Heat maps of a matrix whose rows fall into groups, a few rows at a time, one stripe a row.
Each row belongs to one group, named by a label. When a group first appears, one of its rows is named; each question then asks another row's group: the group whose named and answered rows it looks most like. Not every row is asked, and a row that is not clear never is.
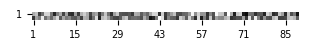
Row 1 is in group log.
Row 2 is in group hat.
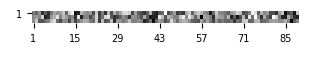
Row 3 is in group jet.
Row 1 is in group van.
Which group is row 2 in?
hat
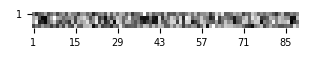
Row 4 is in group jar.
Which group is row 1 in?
van
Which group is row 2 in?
jet
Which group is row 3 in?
jet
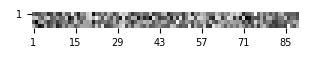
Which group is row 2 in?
log
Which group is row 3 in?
jar
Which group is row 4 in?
van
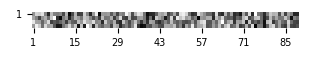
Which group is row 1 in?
hat
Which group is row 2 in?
jet
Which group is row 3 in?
log
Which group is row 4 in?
log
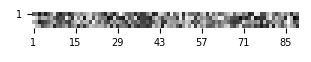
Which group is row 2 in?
log
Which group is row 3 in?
jet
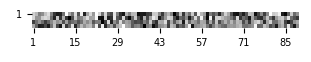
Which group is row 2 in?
log
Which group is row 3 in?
jar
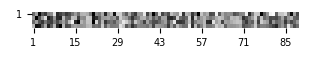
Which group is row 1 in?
jet
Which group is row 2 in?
van
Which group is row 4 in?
van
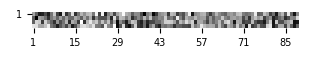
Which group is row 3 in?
log
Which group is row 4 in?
log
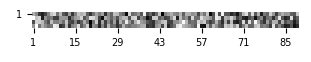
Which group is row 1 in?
jet
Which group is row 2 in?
log
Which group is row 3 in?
hat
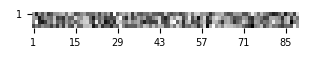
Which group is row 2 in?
jet
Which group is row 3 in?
jet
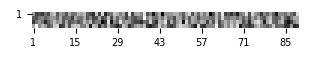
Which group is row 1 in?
jet
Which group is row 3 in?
jar
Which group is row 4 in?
hat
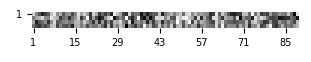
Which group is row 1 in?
jet
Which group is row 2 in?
hat
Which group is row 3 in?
jet
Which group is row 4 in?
jar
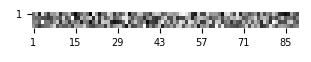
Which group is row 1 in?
hat
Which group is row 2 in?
van
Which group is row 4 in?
jet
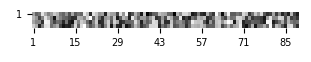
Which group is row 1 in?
hat
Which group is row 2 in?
log
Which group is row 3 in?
log
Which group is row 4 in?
log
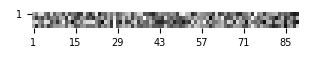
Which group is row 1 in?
hat
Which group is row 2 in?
van
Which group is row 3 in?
log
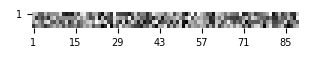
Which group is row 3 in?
log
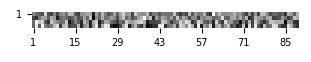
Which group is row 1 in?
van
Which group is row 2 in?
jar
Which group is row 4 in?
hat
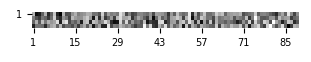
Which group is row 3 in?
hat
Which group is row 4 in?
jar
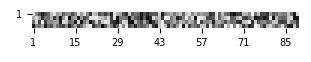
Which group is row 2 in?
log
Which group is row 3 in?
hat
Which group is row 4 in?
jar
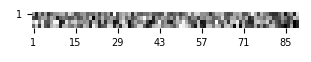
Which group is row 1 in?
van
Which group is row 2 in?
jar
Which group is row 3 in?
hat
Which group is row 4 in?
hat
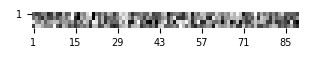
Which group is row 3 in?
hat
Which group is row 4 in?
hat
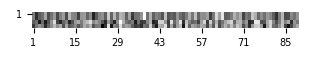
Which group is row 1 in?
van
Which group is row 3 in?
jar
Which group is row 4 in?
jar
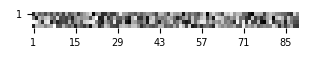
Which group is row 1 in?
jar
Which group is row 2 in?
log
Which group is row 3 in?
log
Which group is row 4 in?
hat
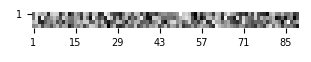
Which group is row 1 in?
hat
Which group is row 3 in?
jet
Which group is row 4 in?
log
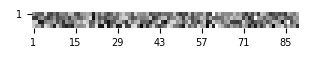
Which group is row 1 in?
van
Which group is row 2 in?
jar
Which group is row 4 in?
log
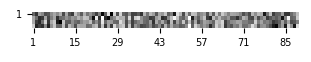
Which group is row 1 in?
jar
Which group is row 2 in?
jet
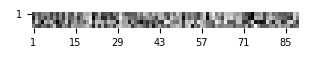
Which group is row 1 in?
jar
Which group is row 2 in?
jar
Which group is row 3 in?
log
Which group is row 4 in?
jet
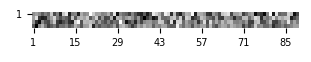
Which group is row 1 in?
log
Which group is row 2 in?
jet
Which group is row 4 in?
jar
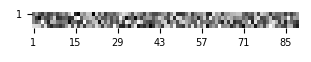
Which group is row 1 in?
van
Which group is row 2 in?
jar
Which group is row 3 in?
hat
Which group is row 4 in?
log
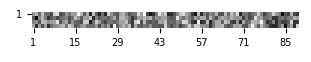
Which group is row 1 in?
hat
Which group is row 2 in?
jar
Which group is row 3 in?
hat
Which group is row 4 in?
van
